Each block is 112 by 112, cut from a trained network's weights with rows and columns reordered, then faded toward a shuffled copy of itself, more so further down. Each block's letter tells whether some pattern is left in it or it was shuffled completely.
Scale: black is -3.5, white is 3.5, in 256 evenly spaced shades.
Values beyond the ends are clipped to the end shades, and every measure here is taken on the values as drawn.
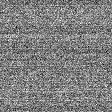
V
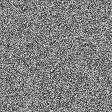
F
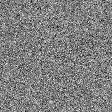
F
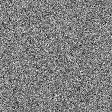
F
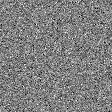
F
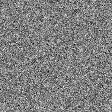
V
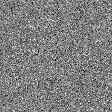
V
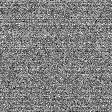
V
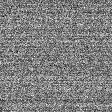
V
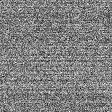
V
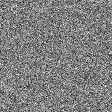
F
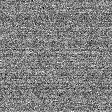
V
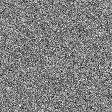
F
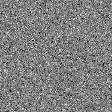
V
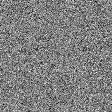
F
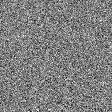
V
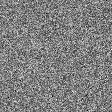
F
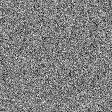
F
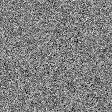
F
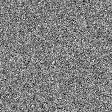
F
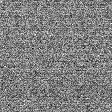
V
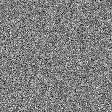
V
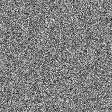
F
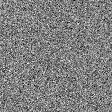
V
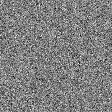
F
